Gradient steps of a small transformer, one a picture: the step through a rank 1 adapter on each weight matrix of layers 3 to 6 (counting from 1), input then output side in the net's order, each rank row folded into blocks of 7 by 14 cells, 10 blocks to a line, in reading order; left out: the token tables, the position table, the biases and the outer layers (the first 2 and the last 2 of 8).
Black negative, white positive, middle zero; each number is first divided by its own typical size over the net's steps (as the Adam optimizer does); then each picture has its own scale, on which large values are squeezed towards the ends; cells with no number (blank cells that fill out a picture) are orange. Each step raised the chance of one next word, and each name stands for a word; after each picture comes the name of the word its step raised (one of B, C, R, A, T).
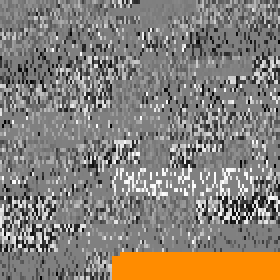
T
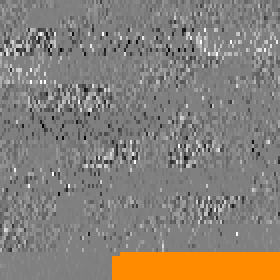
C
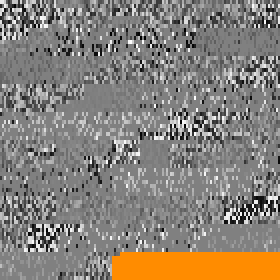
T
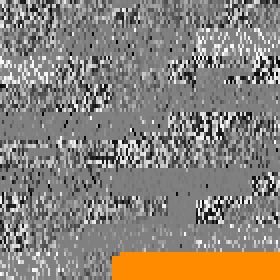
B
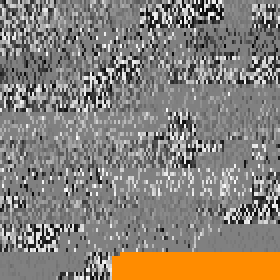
T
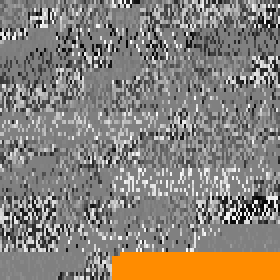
T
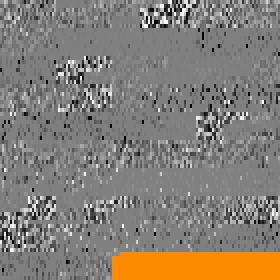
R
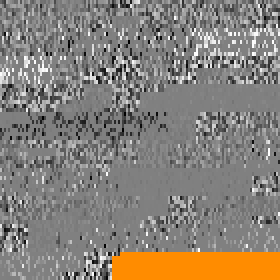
C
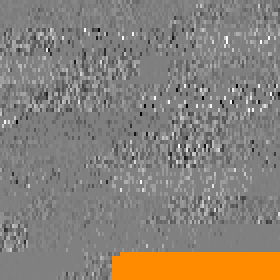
C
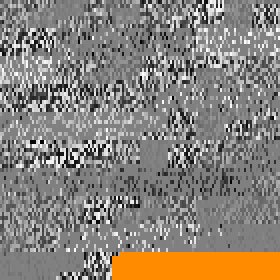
B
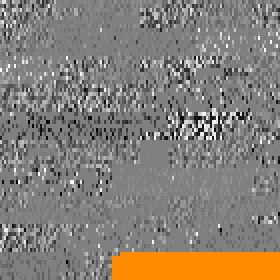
C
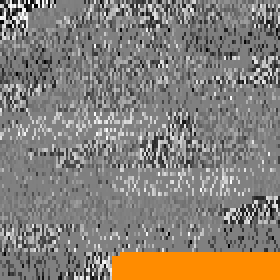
T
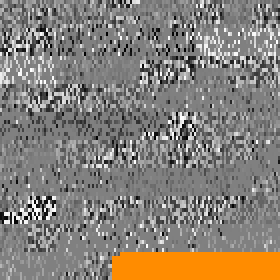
C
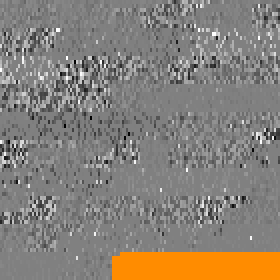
C
